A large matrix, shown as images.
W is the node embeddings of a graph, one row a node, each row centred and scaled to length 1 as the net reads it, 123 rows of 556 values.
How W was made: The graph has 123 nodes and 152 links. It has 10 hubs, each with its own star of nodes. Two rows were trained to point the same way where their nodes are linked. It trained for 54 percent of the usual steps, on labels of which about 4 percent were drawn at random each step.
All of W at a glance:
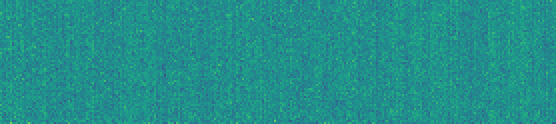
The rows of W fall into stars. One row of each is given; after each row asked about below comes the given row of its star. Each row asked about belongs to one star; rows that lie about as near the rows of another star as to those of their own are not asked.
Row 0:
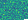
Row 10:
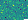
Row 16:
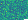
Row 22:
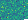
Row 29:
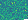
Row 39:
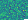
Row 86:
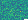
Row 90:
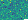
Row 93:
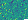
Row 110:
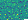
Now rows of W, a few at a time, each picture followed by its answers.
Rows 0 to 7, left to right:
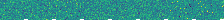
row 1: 93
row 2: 90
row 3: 0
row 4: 110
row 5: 93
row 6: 10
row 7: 39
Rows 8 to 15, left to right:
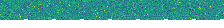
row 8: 10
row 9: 0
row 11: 110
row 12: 90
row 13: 16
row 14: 16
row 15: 86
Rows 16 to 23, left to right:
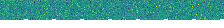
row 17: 93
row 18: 93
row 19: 93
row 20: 90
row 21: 39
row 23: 86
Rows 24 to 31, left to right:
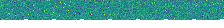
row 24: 90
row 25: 16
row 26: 10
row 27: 16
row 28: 39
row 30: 93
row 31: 90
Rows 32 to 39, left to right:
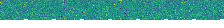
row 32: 39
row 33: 16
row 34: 86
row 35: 29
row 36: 86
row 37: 0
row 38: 29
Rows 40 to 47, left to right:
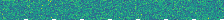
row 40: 110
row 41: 22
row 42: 22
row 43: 39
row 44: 16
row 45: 22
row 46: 86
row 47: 86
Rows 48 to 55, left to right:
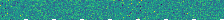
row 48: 86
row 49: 110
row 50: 22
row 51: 110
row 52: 90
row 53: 22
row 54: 90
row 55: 86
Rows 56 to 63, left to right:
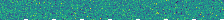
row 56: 22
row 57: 90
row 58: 93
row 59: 29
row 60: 0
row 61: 0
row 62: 39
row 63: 22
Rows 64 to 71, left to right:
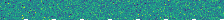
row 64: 16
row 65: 29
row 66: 22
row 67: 16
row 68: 16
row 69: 29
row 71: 16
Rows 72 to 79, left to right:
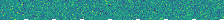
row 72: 10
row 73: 93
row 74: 93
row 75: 0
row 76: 93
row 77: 0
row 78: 22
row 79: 16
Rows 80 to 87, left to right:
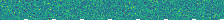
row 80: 22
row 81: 90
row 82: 110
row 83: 10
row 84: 93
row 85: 110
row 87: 0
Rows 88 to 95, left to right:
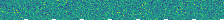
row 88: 0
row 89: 0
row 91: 86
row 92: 22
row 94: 0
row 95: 93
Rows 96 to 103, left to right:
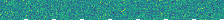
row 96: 86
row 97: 110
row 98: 93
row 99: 0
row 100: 110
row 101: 39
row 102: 110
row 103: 29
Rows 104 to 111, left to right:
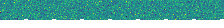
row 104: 29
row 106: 10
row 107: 110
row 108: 10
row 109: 93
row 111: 22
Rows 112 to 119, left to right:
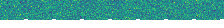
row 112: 16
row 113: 29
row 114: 16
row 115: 29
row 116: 29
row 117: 22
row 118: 22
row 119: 93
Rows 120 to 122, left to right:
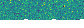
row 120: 90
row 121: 90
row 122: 110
